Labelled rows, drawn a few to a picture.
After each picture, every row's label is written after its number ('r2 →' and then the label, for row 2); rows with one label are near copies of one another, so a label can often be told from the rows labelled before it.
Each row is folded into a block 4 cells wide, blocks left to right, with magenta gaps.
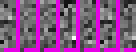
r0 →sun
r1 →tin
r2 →tin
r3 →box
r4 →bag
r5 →sun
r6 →box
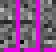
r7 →sun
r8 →sun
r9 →bag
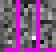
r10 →bag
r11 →box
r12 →sun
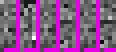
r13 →tin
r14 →box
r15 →tin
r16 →sun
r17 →tin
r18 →sun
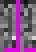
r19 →box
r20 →box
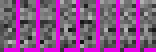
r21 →bag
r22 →sun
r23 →sun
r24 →tin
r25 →sun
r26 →tin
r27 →tin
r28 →tin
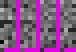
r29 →sun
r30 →sun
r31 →tin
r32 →tin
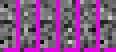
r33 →sun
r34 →tin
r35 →sun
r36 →bag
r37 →tin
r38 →sun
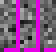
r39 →tin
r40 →sun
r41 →bag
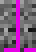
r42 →tin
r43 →tin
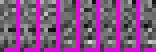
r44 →tin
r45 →tin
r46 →tin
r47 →bag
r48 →bag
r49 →bag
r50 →bag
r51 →bag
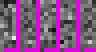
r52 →box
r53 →bag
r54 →tin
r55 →sun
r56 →bag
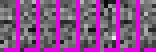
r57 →sun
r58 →tin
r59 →tin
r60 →sun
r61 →tin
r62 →box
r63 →sun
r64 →tin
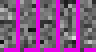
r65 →sun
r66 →tin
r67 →sun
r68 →box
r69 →bag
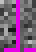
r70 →tin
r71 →bag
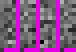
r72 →bag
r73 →tin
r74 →sun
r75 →tin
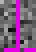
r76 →tin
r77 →sun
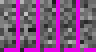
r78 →tin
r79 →tin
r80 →bag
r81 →bag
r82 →sun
